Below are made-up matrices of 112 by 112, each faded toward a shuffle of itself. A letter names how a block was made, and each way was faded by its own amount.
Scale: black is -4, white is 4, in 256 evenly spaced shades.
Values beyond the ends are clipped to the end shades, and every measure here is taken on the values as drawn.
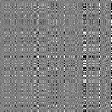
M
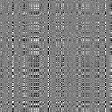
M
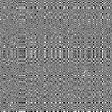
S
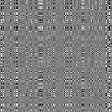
M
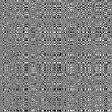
S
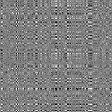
S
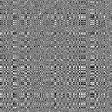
S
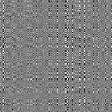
M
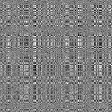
S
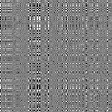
M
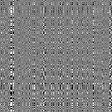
M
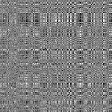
S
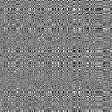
S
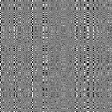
M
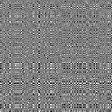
S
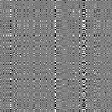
M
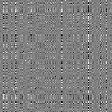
M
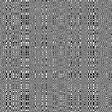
M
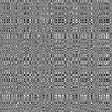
S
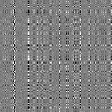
M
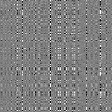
M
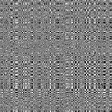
S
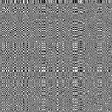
S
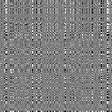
M
